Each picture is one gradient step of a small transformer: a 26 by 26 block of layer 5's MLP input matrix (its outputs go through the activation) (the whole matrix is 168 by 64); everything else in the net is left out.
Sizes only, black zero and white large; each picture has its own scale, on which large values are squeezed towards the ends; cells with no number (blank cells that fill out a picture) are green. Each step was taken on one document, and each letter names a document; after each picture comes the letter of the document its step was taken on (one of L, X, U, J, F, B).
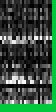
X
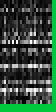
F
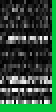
X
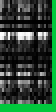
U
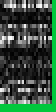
U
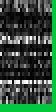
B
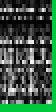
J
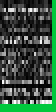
J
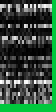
B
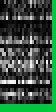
J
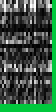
F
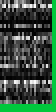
F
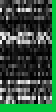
U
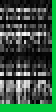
U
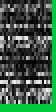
B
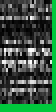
J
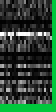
U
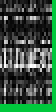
F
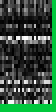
B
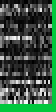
B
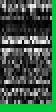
J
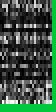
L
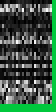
L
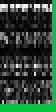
L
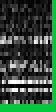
X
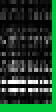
X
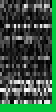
B
